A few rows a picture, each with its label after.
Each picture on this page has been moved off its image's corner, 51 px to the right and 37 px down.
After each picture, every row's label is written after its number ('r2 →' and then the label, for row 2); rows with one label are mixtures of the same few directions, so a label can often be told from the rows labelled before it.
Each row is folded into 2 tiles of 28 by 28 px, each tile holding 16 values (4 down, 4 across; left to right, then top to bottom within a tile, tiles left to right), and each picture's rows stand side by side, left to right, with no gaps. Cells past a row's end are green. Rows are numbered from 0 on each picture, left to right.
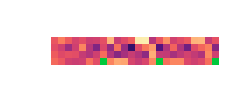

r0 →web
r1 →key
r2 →key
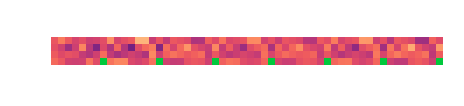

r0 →web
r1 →key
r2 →key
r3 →key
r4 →key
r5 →key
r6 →key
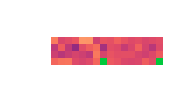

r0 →key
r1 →web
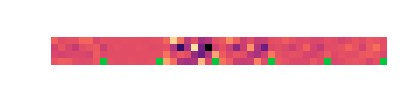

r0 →key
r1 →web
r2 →web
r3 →web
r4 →web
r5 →web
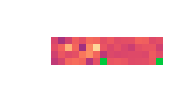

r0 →web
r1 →key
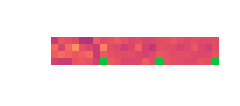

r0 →key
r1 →web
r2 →web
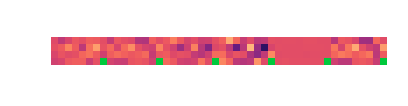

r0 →web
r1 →key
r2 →web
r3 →web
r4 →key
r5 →key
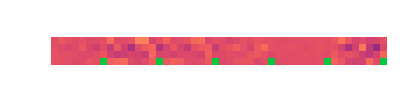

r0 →web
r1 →key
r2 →key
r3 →web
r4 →web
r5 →web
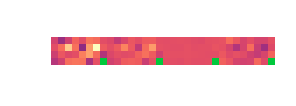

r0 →web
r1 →web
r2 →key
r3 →web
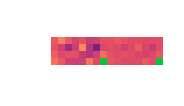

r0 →web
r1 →web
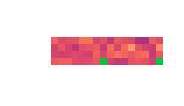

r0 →key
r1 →key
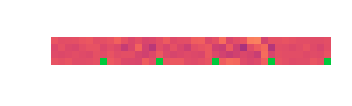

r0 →key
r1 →web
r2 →key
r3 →key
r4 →web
